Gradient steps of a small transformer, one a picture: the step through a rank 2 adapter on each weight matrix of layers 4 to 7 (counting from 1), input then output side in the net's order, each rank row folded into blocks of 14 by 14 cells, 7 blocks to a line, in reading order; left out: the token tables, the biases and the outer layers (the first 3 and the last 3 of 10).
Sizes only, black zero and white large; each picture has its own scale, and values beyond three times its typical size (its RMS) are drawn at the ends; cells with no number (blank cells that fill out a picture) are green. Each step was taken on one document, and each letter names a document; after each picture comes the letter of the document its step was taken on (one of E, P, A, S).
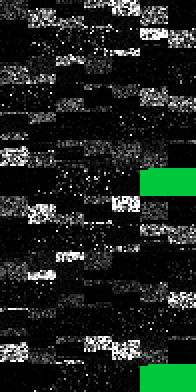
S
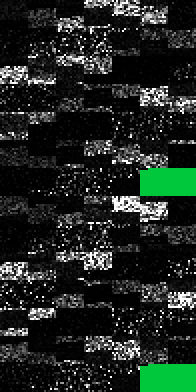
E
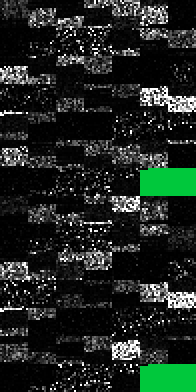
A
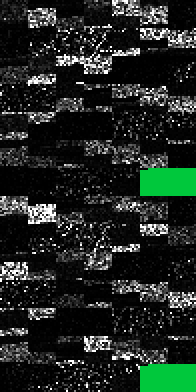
E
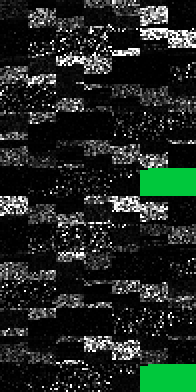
E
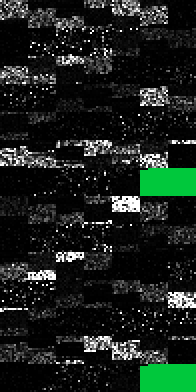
S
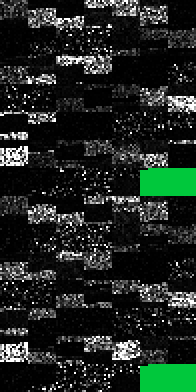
A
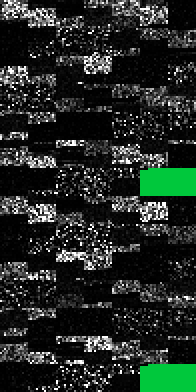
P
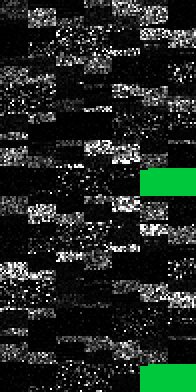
P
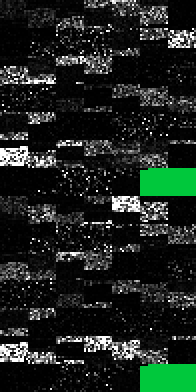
S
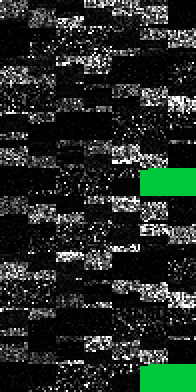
P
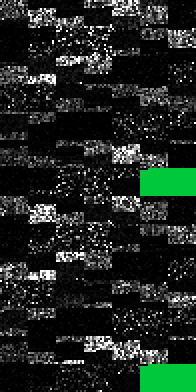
P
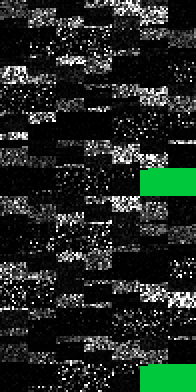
P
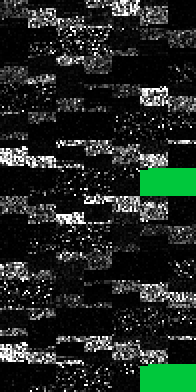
A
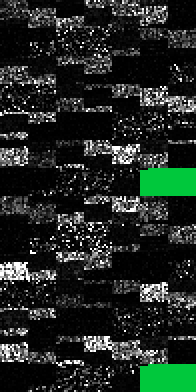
A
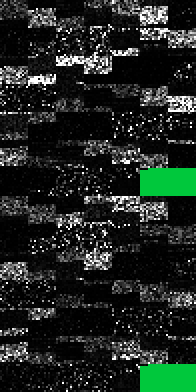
E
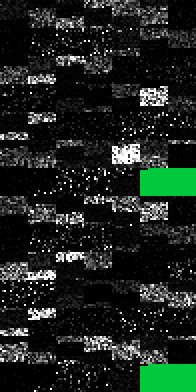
S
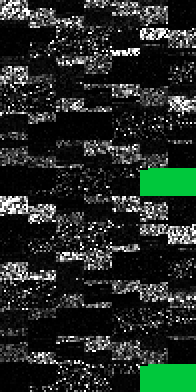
P
